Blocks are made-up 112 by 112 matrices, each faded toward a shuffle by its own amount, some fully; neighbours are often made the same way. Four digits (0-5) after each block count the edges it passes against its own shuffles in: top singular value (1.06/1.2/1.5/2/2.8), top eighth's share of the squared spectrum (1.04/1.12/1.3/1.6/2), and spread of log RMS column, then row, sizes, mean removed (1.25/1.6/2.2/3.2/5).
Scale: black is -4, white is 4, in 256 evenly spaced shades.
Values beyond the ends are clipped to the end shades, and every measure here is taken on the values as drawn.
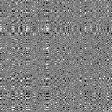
5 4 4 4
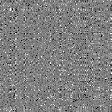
5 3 3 2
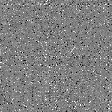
4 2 1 1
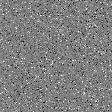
3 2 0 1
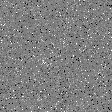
0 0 0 0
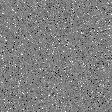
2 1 0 0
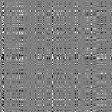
5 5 4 4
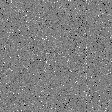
2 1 0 0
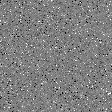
1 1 0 0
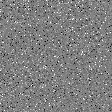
2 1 0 0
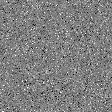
0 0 0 0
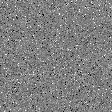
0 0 0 0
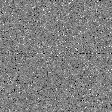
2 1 0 1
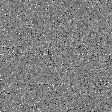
1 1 0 1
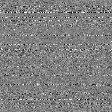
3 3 0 4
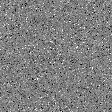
0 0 0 0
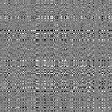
5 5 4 4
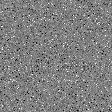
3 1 0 0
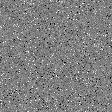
2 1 0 0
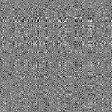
5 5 3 4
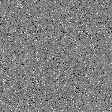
2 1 0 0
